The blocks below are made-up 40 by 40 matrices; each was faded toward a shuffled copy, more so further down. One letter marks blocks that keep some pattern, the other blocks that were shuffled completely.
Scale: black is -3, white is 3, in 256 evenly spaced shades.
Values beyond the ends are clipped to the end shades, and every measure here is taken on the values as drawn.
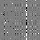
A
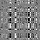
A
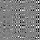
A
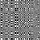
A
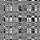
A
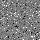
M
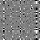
A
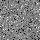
M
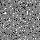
M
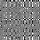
A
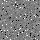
M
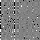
A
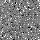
M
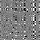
A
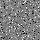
M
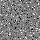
M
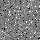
M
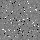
M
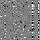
A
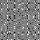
A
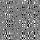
A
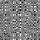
A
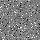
M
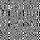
A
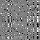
A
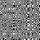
A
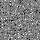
M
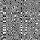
A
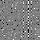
A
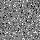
M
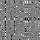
A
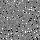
M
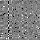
A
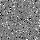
M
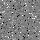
M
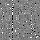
A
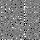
A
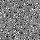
M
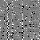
A
